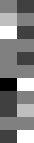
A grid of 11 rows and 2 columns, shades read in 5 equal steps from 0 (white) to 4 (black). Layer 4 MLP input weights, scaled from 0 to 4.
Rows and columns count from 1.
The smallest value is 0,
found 3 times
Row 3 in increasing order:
0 3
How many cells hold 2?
10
